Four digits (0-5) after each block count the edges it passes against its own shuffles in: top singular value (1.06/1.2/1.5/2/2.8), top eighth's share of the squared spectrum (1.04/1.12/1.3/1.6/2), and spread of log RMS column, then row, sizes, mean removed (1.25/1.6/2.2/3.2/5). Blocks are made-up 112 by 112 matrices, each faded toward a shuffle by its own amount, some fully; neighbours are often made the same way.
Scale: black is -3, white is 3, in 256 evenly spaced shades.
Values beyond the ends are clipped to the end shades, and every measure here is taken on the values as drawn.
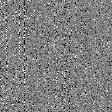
2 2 3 0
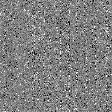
1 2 3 0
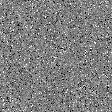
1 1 2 0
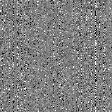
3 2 4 0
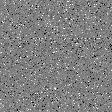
2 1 0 0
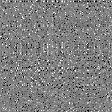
4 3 2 2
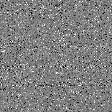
3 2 0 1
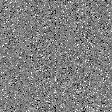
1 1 2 0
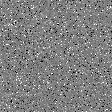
0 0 0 0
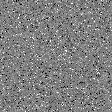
0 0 0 0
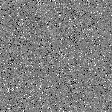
0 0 1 0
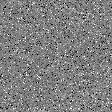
0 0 0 0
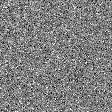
0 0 0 0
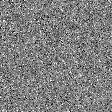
0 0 0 0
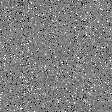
1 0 1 0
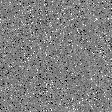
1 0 0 0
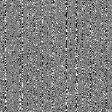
2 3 4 0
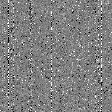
3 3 3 0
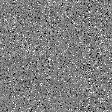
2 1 2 0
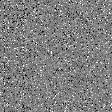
1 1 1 0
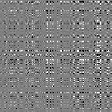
5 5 4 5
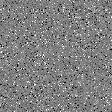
3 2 1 1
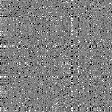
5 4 2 3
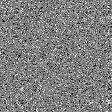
3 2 1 0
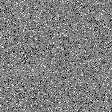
2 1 0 0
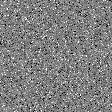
1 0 0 0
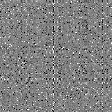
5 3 2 1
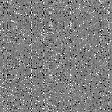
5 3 2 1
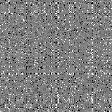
5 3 2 2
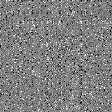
4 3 2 1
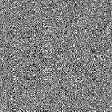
4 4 2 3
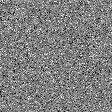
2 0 0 0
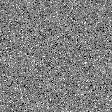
2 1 0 0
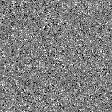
3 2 1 1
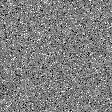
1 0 0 0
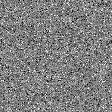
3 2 0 0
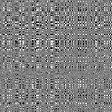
5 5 4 4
